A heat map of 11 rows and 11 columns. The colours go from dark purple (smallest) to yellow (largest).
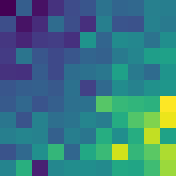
On average the colour sits 40% of the way up the scale. The middle left is the smoothest part. The halves do not mirror each other. There is an overall slope up to the bottom right. The ninth with the lowest average is the top left. No regular stripes run through it.
